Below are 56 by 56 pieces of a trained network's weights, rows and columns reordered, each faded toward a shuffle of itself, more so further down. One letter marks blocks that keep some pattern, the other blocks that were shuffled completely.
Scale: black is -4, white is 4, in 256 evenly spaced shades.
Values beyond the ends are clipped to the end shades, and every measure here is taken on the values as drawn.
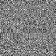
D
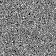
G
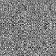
D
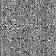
D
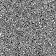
G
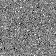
G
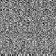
D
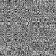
D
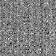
D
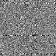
D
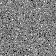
G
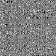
D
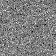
G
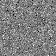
G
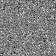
G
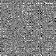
D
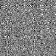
D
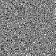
D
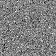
G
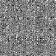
D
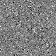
G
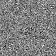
G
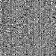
D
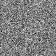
G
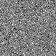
G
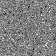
G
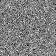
G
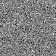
G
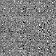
D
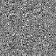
D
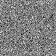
G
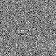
D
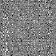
D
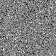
G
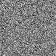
G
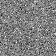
G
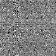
D
